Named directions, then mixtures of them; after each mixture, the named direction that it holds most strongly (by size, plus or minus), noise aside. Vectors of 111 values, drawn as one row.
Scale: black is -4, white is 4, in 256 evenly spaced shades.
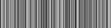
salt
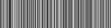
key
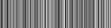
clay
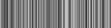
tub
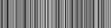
clay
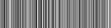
key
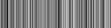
tub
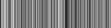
tub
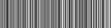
tub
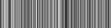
tub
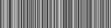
key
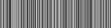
key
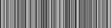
salt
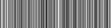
clay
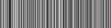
key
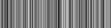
tub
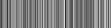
clay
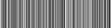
clay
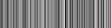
clay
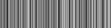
tub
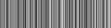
salt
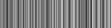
tub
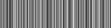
key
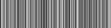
salt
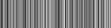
clay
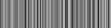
tub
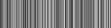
clay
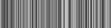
tub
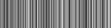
tub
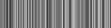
tub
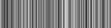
tub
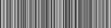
salt
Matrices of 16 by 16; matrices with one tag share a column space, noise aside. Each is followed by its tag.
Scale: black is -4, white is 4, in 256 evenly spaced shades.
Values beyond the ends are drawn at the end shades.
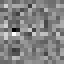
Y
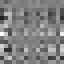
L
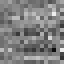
L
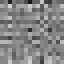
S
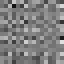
S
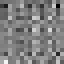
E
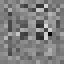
Y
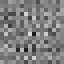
L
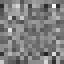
E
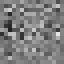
Y
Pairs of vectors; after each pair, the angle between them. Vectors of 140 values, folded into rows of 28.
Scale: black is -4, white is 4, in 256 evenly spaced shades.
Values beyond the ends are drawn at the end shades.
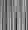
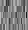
orthogonal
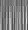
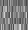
orthogonal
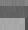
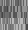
partly aligned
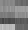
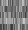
partly opposed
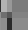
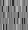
orthogonal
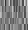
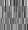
nearly parallel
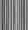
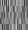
partly aligned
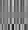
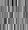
partly opposed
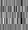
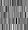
orthogonal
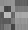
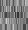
partly opposed
